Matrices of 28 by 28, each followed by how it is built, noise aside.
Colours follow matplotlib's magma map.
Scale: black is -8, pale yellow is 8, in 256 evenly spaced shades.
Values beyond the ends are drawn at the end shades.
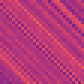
Toeplitz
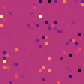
sparse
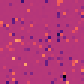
sparse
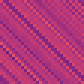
Toeplitz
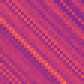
Toeplitz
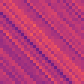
Toeplitz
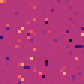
sparse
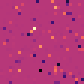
sparse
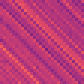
Toeplitz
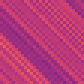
Toeplitz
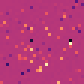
sparse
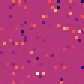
sparse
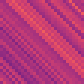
Toeplitz
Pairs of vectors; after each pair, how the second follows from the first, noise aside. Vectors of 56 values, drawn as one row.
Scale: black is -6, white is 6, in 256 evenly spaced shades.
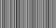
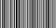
scaled up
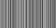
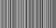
copied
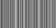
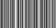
scaled up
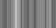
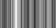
scaled up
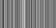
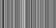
copied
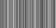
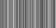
copied
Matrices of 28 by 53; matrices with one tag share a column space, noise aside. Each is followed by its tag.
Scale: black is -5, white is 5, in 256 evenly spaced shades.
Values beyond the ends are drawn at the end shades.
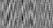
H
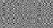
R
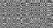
R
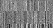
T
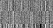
T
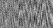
H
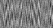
H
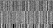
T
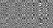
R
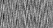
H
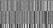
T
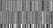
T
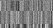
T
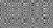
R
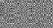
R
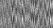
H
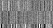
T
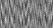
H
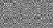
R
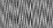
H
